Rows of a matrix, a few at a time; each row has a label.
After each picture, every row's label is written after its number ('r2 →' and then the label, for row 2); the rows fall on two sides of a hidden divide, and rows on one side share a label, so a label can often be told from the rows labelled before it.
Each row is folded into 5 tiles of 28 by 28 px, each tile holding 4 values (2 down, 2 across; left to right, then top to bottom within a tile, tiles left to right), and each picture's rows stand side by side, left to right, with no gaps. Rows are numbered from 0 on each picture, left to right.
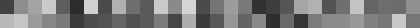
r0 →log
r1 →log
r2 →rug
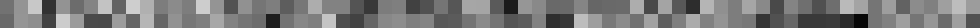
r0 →rug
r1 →rug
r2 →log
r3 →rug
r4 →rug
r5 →log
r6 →rug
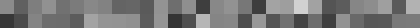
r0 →rug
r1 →rug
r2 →rug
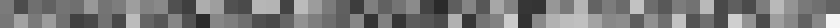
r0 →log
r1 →rug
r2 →log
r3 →rug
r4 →rug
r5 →rug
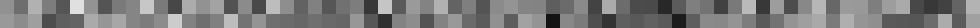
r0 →rug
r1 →rug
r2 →rug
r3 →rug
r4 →log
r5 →rug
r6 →log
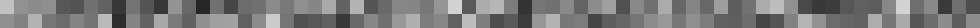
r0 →log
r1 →rug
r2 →rug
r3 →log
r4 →rug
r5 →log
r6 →log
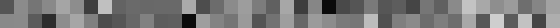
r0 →rug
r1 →rug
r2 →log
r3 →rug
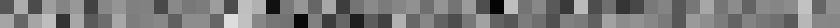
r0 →rug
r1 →rug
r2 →rug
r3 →log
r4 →log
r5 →rug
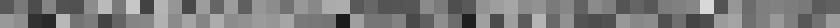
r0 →rug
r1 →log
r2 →log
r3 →rug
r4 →rug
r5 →rug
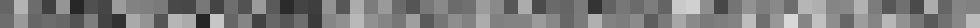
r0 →log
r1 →log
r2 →rug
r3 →rug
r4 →rug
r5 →rug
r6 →log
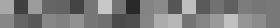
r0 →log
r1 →rug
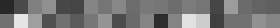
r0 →log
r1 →log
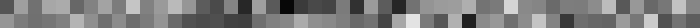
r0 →rug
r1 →log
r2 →log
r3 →rug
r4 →rug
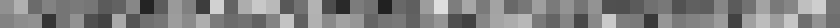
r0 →rug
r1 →rug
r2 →log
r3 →rug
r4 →log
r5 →rug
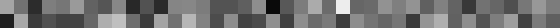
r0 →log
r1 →log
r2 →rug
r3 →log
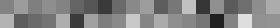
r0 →log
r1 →rug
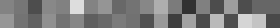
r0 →rug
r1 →log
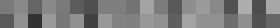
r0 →log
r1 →rug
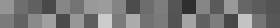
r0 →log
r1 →log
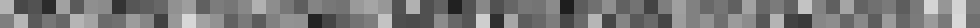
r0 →log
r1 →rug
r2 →rug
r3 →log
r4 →rug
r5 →rug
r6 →rug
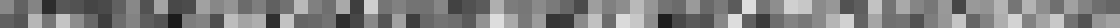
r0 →log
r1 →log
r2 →log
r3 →rug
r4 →rug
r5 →rug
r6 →rug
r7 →rug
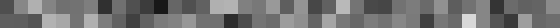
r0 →log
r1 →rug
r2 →log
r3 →log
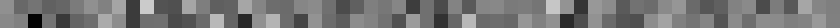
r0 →log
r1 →rug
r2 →log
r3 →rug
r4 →rug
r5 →rug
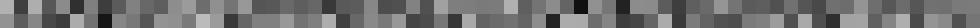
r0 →log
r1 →rug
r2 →log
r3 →log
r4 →log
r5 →log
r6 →log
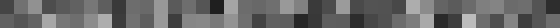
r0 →log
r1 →log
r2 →log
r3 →log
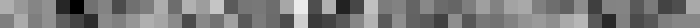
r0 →log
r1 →rug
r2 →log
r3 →rug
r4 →log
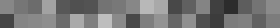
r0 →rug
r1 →log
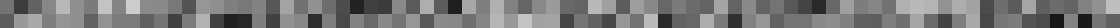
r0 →rug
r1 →log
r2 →log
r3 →rug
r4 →rug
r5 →log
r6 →rug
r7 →rug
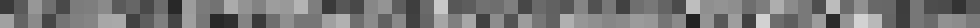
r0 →rug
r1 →log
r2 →log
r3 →log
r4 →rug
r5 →rug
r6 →log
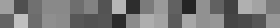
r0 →log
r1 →log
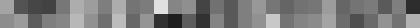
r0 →rug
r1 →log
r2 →log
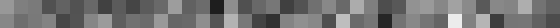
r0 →log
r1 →log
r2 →rug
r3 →rug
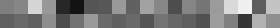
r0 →log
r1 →rug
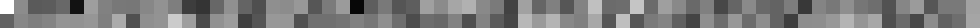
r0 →log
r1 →log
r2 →log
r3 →rug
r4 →rug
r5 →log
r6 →rug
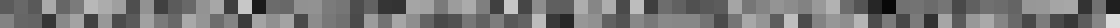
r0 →rug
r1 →rug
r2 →log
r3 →log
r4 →rug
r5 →rug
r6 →log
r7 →log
